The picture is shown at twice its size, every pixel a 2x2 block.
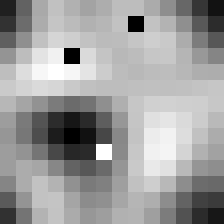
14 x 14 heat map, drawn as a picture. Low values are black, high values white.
The middle right is the smoothest part. No row or column stands out. The texture is blotchy. On average the colour sits 60% of the way up the scale. Three lone cells stand out: one far higher and two far lower than their neighbours.
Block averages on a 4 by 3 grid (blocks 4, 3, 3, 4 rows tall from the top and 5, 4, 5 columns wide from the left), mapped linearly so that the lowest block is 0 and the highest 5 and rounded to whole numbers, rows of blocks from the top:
342 | 444 | 025 | 332
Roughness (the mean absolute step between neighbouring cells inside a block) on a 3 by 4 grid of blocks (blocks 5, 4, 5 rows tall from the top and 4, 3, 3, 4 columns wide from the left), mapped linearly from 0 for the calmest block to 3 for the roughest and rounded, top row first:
2332 | 2310 | 2212
